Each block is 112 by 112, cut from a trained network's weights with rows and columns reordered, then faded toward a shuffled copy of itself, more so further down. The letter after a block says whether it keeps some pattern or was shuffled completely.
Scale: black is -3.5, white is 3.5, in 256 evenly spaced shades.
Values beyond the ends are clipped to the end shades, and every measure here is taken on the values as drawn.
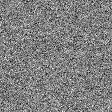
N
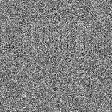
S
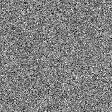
S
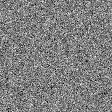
N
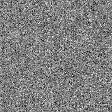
S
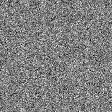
S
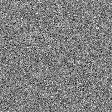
N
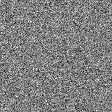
S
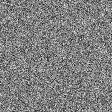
N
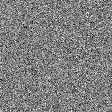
N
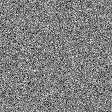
N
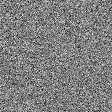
N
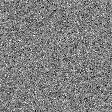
N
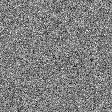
N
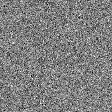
N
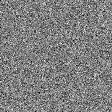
N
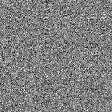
S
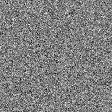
S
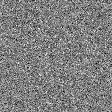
N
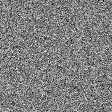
S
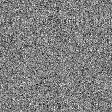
S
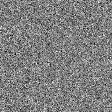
S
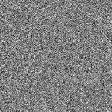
S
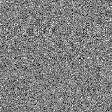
S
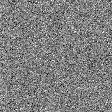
N
